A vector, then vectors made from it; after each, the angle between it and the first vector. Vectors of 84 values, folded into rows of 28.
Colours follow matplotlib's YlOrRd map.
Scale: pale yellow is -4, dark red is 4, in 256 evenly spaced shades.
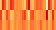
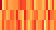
partly opposed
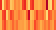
nearly opposite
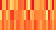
nearly opposite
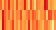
partly opposed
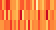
orthogonal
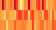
partly aligned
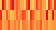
nearly parallel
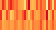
nearly parallel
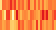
partly aligned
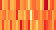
partly opposed
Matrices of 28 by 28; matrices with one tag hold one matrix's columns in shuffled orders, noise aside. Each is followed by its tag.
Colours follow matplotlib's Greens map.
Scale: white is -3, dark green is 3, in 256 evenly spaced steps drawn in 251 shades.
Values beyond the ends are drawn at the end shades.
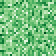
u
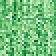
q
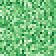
u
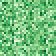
u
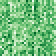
q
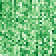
q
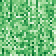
q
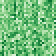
q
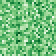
u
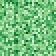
u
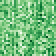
q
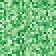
u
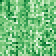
q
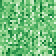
q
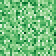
u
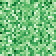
u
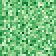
u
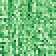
q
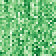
q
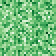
u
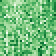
q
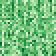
q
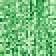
q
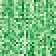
q
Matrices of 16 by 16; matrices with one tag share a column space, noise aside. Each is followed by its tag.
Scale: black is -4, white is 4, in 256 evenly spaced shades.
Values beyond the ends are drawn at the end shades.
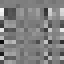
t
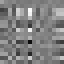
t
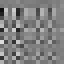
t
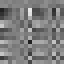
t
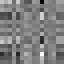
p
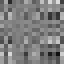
p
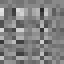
t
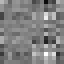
p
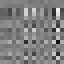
t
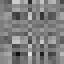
p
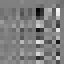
t
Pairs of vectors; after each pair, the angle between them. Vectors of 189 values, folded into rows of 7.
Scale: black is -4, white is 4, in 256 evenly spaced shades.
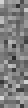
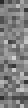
nearly opposite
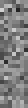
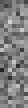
orthogonal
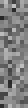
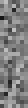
nearly parallel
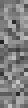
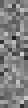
partly aligned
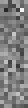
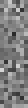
nearly opposite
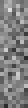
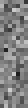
partly opposed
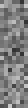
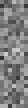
nearly opposite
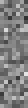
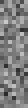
partly opposed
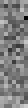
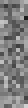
nearly parallel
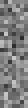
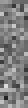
partly opposed
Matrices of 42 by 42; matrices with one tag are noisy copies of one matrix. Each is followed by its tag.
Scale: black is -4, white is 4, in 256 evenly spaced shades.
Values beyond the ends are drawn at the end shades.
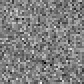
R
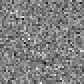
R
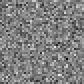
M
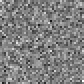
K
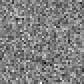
R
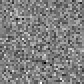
R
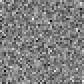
K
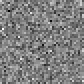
K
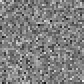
K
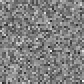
K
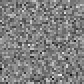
M
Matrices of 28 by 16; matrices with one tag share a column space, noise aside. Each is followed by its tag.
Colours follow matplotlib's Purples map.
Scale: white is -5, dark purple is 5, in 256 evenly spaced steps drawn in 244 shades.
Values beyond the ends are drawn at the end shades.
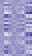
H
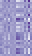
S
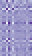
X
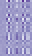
S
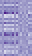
H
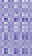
S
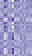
S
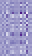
H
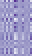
S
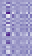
H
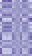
S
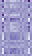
S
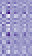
H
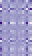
X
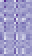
S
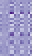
H
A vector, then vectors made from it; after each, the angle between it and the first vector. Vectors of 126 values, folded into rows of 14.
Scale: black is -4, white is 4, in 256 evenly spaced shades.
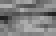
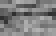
nearly parallel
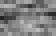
nearly parallel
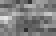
nearly opposite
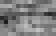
nearly parallel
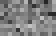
partly aligned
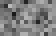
orthogonal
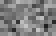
partly aligned
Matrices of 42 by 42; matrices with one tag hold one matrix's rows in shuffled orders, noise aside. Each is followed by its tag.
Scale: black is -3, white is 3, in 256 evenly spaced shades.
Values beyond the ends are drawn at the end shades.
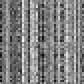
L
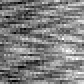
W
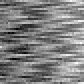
W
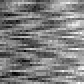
W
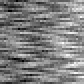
W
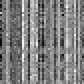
L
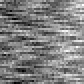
W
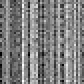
L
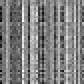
L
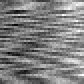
W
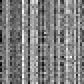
L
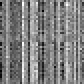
L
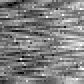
W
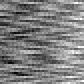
W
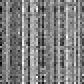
L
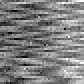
W
